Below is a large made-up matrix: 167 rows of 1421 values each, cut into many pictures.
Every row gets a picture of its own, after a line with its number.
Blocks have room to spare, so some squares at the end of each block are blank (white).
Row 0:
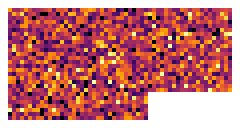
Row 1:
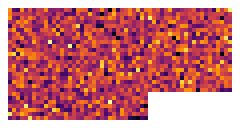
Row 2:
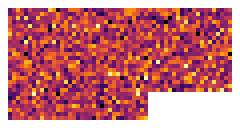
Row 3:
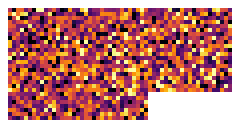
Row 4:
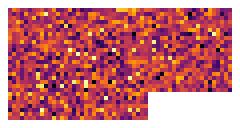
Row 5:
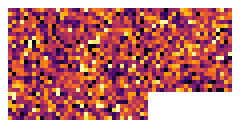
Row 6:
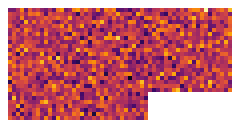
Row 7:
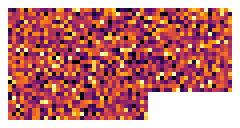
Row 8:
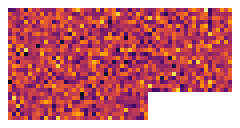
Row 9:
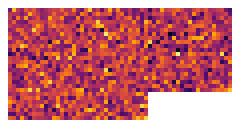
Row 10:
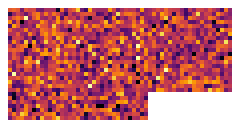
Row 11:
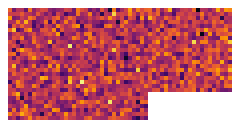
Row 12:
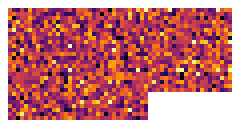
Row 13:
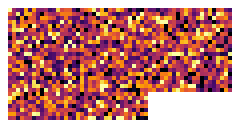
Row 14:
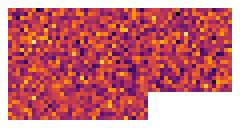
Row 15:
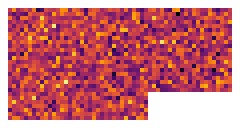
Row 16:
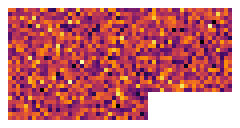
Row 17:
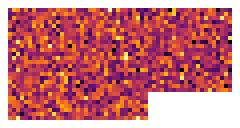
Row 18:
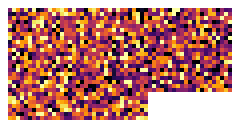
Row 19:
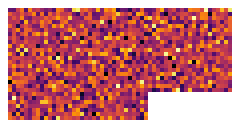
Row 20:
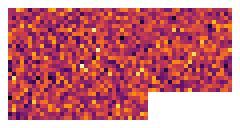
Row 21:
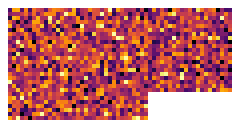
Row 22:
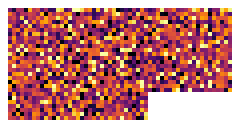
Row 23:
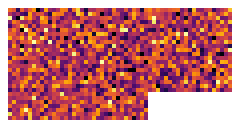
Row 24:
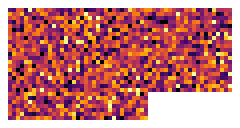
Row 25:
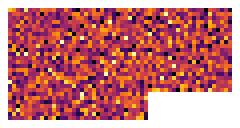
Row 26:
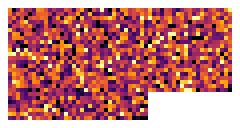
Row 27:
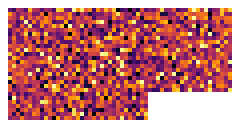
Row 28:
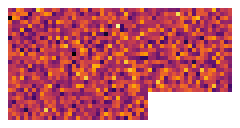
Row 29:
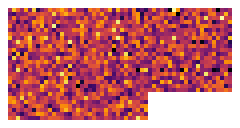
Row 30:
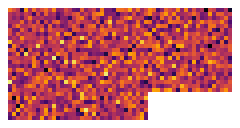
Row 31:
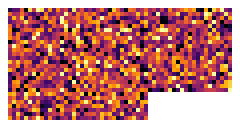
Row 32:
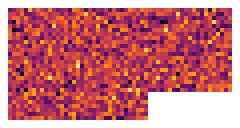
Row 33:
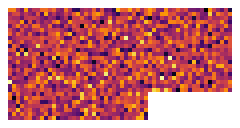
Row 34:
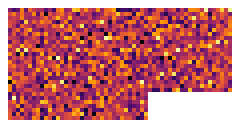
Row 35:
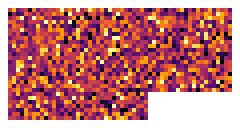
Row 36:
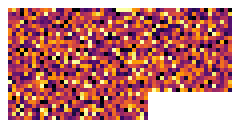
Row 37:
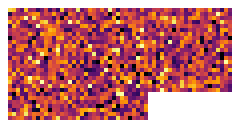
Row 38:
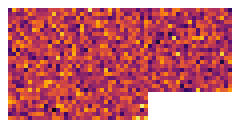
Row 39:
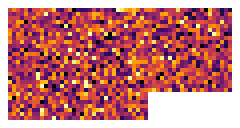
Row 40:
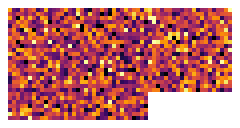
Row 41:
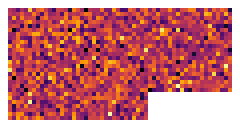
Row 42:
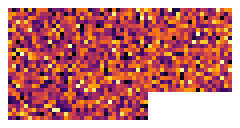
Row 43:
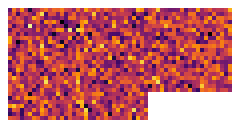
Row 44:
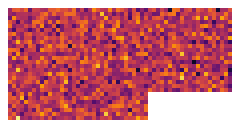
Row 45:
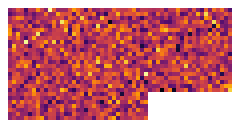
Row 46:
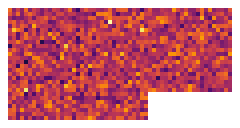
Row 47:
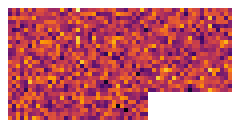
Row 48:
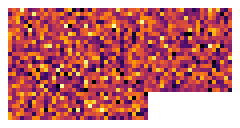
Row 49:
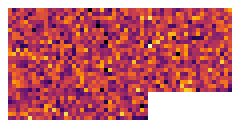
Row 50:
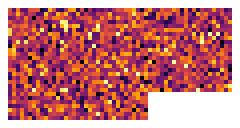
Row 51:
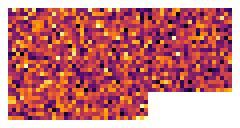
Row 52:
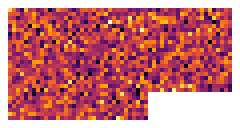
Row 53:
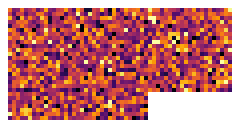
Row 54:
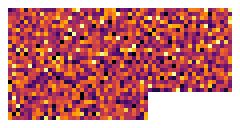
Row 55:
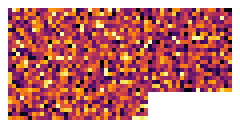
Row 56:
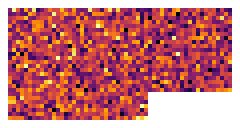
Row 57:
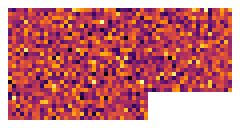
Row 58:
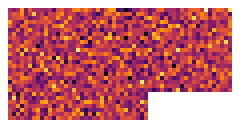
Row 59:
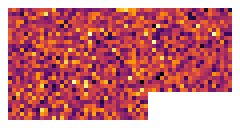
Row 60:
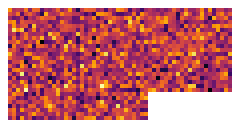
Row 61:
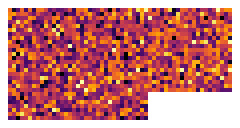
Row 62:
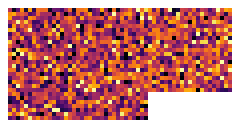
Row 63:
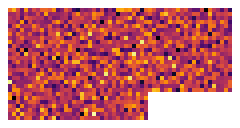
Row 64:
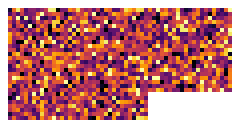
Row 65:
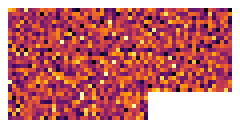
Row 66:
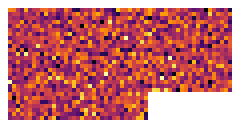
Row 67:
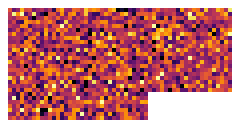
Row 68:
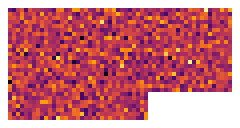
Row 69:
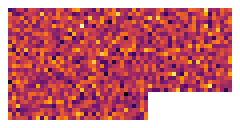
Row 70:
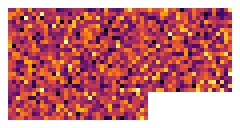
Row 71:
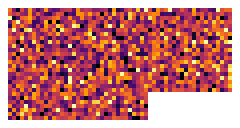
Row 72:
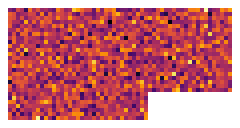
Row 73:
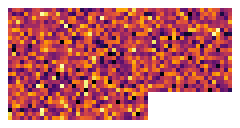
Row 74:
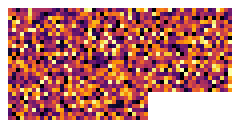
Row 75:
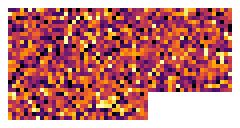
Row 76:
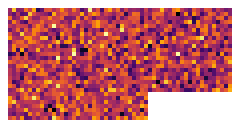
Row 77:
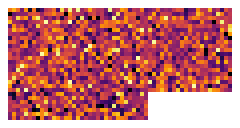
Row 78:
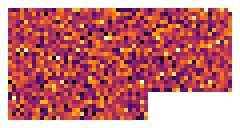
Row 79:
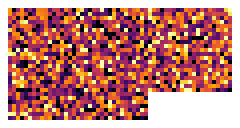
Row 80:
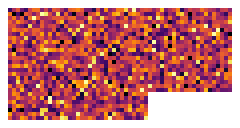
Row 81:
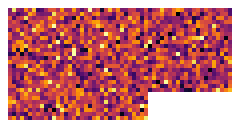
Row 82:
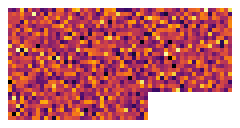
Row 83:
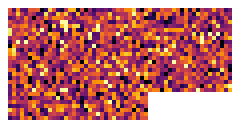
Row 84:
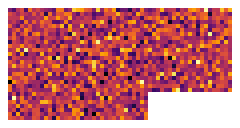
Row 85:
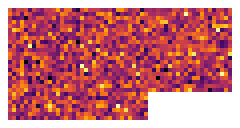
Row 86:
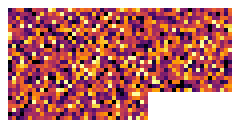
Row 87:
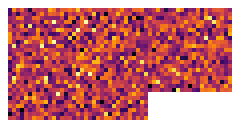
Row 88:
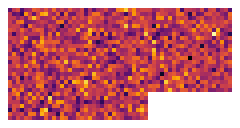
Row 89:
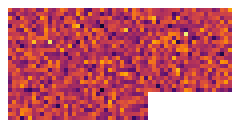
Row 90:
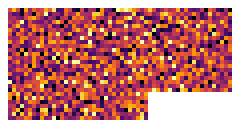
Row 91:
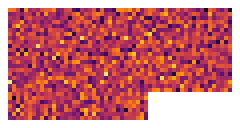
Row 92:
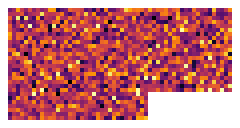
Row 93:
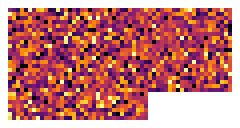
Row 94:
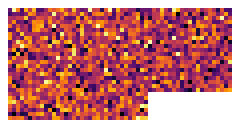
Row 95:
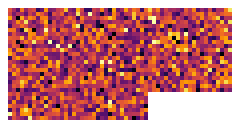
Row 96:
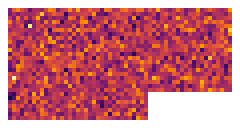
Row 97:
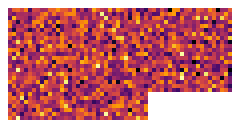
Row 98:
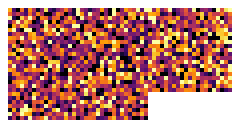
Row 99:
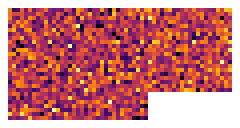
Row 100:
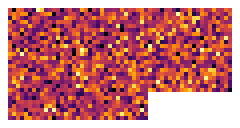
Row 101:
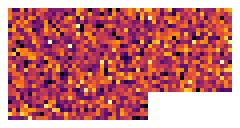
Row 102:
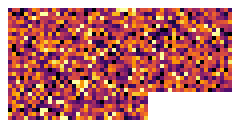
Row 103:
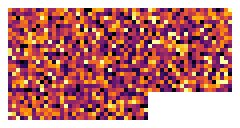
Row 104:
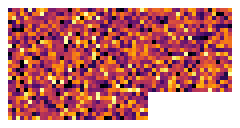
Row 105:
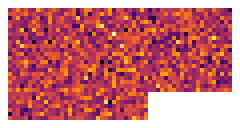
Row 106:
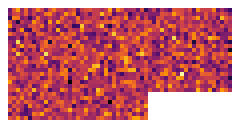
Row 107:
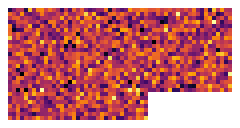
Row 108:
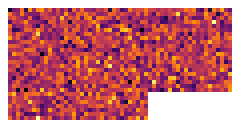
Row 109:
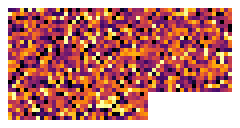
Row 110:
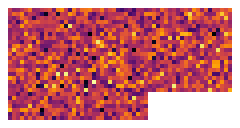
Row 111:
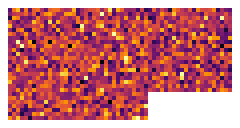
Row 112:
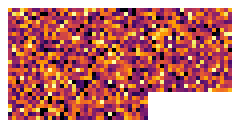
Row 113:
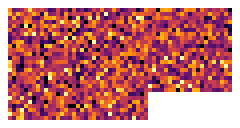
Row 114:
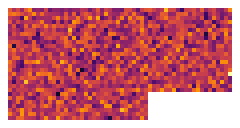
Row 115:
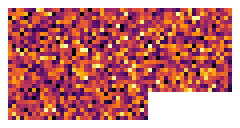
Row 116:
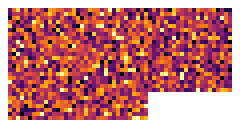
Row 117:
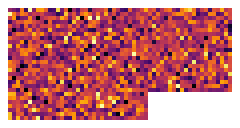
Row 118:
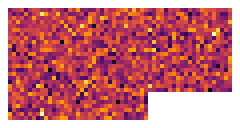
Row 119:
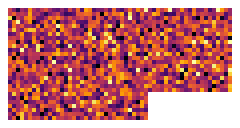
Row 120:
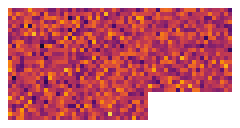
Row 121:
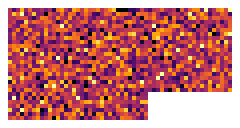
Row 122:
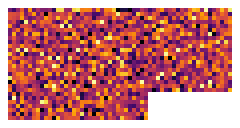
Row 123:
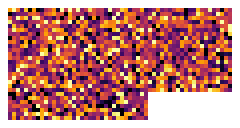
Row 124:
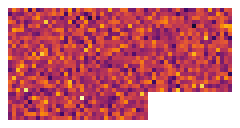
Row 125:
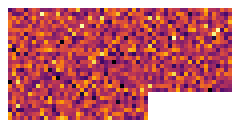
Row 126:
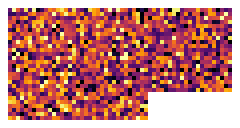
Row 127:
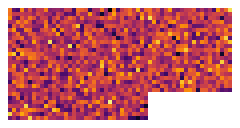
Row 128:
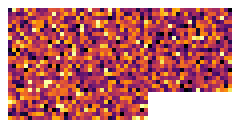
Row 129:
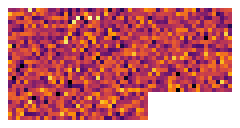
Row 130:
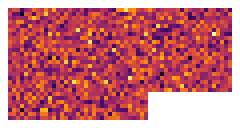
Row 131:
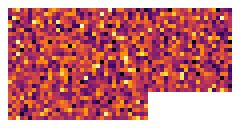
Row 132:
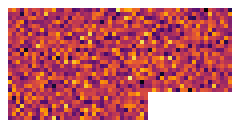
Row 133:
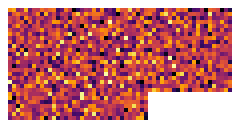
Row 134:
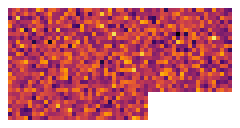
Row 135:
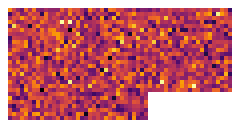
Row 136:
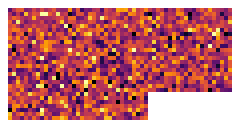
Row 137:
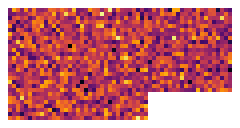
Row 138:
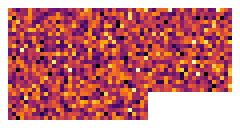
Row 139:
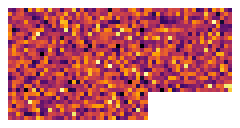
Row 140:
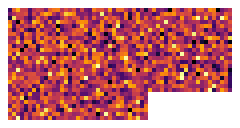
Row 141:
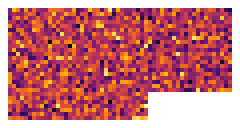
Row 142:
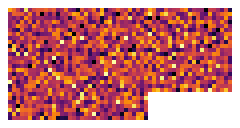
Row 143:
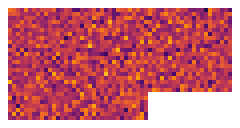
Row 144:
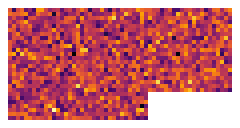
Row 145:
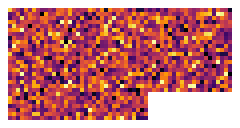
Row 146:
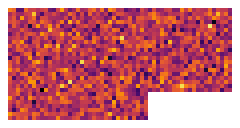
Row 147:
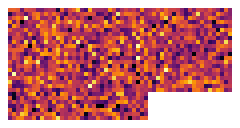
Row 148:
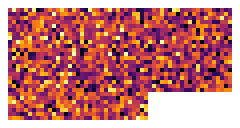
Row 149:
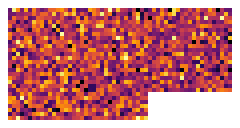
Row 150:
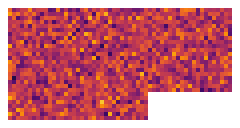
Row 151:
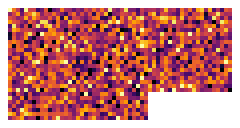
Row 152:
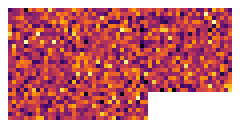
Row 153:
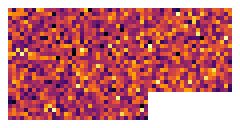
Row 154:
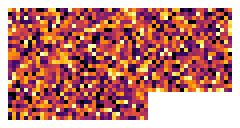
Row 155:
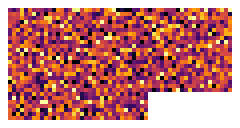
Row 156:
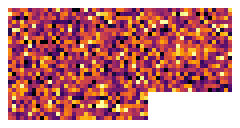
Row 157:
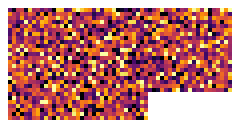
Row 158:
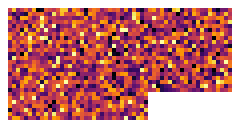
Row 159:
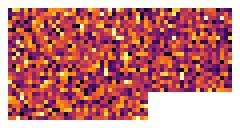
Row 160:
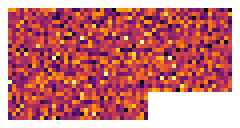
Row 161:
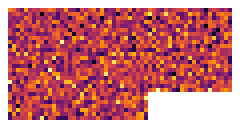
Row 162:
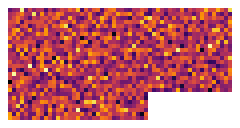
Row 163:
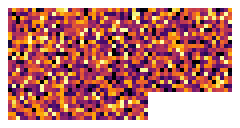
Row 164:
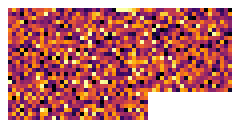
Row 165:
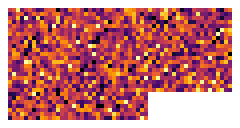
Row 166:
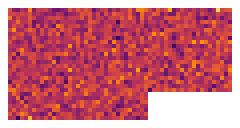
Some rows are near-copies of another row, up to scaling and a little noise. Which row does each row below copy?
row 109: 75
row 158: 15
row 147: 10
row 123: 77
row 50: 83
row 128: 38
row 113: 120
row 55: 141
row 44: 97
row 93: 117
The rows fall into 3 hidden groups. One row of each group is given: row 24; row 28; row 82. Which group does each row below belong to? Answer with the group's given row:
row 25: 82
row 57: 82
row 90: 82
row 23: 28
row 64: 24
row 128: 28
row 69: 82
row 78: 82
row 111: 28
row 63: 82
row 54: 82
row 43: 24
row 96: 24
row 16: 24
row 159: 28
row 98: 28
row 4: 82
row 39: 82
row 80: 82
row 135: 24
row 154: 24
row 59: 82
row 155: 82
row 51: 28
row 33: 82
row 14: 28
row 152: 24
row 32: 24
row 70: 24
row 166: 28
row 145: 24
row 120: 24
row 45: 24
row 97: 28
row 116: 28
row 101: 28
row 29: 28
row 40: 28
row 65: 82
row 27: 82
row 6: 82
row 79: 28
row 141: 28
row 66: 82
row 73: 82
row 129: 24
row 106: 28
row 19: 82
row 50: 24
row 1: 28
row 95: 28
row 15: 28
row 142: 82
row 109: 24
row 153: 28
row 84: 82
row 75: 24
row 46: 24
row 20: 24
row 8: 82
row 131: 28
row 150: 24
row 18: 28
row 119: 28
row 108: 24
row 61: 28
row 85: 24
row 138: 28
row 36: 82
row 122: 82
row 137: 28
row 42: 28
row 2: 24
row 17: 28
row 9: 28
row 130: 82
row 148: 28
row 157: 82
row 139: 24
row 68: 82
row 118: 82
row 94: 28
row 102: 82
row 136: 82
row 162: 82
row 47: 24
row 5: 24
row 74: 28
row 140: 28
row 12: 28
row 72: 82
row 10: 24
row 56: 28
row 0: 82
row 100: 28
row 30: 82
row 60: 24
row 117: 24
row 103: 28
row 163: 28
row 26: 28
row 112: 82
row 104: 24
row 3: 28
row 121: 82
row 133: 82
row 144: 28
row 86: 24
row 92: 24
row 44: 28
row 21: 28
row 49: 28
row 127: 28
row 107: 24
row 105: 28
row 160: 82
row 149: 28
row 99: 28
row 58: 82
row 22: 82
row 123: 24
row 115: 28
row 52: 24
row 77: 24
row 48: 82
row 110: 82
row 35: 24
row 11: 28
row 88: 82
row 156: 24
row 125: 82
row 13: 24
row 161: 82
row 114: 24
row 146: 24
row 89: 28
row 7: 82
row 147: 24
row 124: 24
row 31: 24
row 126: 28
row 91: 82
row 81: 28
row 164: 82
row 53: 28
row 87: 24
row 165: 24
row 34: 82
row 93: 24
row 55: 28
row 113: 24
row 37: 24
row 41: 24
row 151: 24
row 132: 82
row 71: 28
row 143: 82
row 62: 28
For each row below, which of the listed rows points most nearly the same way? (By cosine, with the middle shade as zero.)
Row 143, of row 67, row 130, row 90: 90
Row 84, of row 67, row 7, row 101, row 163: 7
